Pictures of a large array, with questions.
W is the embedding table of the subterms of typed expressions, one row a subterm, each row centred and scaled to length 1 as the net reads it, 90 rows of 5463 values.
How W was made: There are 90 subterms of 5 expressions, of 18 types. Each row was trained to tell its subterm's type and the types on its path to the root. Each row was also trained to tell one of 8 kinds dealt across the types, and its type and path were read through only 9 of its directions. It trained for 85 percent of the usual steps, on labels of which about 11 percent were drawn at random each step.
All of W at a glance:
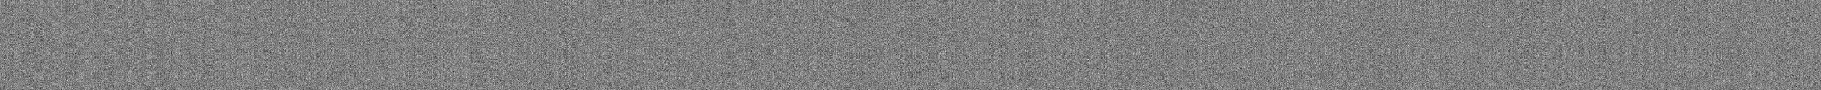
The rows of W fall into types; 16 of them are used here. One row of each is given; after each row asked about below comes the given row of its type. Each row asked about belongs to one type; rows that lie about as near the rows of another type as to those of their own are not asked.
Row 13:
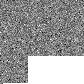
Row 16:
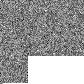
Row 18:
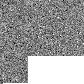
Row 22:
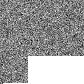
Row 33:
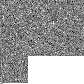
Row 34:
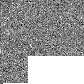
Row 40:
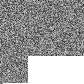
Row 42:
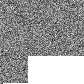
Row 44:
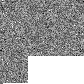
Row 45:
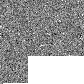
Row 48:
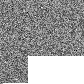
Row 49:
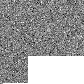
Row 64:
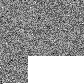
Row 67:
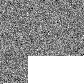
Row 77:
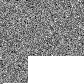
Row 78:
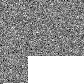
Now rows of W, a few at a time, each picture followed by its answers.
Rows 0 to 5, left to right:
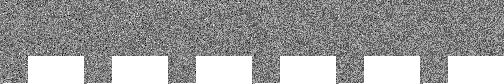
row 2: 48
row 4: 49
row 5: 13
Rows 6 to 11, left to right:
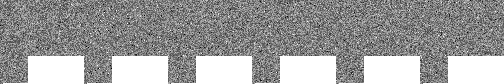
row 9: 77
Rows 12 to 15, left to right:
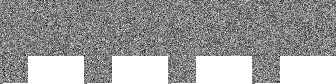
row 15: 42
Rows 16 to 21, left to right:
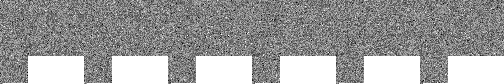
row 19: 42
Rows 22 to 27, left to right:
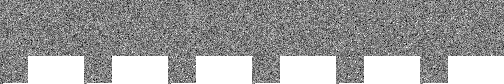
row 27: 16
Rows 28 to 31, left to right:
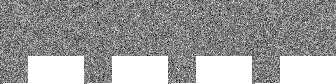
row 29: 44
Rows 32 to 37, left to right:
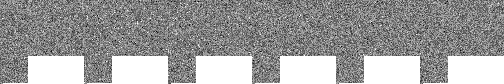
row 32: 48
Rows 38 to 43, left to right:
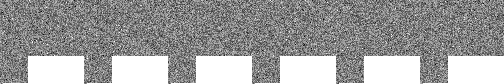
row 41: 33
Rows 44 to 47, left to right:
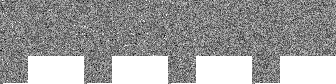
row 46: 48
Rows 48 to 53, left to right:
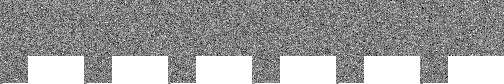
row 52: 77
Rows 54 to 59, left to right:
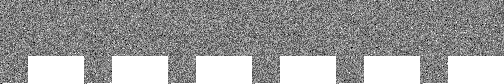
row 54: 49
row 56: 13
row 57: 13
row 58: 13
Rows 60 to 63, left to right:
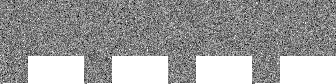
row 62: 18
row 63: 40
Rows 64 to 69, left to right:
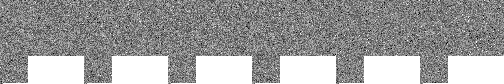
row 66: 33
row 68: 42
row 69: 18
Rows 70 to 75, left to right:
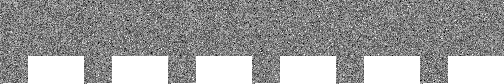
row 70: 48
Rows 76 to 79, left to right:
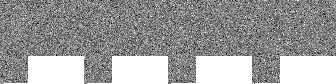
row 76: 77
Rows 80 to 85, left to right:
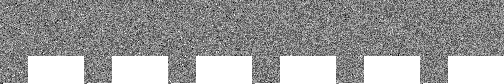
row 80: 40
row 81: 77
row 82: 40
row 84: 64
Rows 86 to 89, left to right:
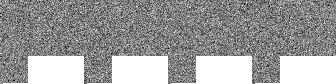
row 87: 18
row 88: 33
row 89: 18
